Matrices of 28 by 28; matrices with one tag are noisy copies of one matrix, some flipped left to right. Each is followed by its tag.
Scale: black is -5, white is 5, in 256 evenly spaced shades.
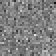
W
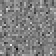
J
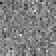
W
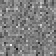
J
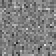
J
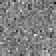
W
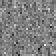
J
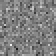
J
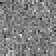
W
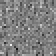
J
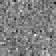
W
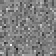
J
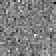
W
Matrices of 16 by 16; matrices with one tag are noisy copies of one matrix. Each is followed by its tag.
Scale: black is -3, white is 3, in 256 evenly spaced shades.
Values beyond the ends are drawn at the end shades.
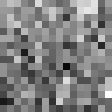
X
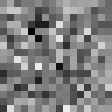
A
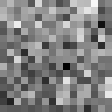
X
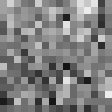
X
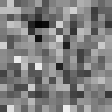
A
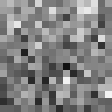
X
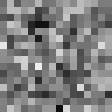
A
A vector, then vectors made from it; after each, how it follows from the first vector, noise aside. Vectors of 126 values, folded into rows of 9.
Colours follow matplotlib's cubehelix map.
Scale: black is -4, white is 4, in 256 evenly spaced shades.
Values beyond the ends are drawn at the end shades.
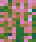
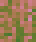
shrunk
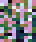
scaled up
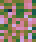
wrapped around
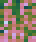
reversed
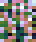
scaled up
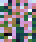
scaled up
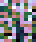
scaled up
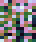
scaled up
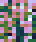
scaled up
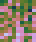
negated
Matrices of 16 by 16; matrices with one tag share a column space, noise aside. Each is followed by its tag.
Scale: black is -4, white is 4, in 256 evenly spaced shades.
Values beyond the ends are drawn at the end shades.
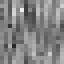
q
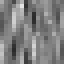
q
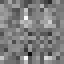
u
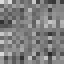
u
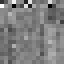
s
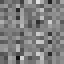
u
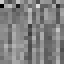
s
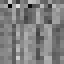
s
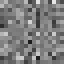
u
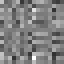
u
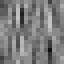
q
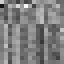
s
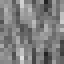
q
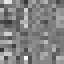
u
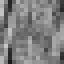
q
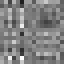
u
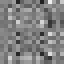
u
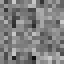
u
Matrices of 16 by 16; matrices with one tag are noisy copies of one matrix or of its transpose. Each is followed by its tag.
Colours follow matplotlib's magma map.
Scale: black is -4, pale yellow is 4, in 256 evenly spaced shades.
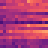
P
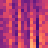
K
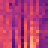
P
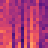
P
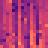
K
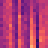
K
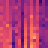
P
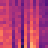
P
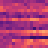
K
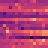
K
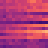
P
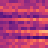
K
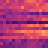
P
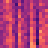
K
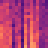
P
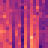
P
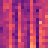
K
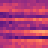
K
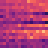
P
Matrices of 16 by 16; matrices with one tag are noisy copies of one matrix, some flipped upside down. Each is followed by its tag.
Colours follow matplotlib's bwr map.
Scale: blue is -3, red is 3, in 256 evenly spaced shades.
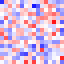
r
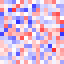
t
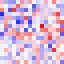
t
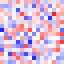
t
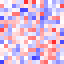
r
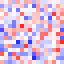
t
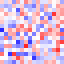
t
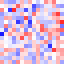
t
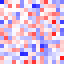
r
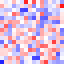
r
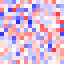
t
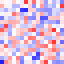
r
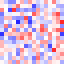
t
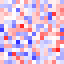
t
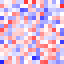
r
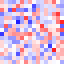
t
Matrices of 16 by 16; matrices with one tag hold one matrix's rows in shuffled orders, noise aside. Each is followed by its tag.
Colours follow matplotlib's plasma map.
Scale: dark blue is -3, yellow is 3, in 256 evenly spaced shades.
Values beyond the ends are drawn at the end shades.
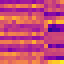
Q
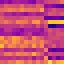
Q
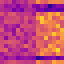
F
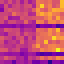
F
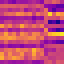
Q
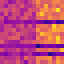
F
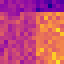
F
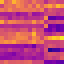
Q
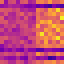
F
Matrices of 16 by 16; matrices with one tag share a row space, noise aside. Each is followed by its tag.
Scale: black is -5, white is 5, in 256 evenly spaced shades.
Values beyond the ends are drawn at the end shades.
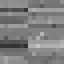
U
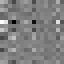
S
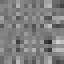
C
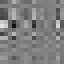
S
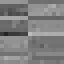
U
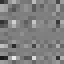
S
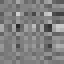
C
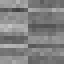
U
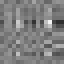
C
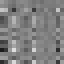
S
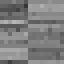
U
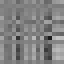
C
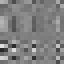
S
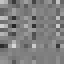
S
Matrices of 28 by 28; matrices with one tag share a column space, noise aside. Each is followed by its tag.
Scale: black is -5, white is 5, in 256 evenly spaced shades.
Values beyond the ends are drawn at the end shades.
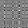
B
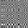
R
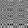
R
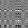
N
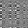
B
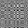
B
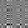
R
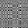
B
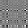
N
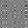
B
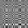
R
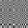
R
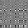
N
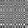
R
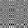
R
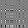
N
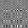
N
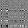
N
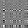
N
